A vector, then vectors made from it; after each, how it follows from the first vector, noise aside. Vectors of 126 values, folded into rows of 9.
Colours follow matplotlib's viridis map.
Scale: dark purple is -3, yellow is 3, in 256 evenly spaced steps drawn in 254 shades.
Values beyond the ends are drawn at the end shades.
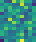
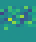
partly zeroed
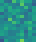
shrunk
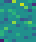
partly zeroed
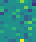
partly zeroed
